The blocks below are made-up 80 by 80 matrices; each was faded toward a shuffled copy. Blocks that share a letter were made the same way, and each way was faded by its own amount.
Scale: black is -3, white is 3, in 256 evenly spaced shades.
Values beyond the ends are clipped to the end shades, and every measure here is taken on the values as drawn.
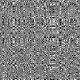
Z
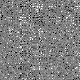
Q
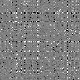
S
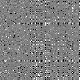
S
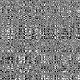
Z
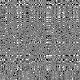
S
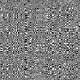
Z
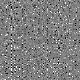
Q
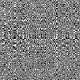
Z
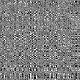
Z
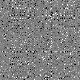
Q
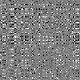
S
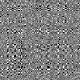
Z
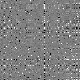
S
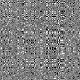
Z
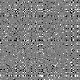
S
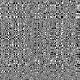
Z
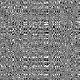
Z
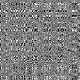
Z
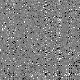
Q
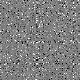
Q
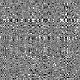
Z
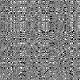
Z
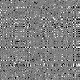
S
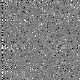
Q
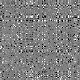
S
